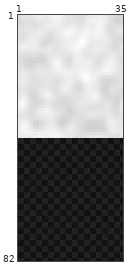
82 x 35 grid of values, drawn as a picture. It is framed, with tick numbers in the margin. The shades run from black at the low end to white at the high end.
It is made of 2 by 1 panels. Panel 1,1: very high, blotchy, faint in contrast. Panel 2,1: very low, checkered, faint in contrast.
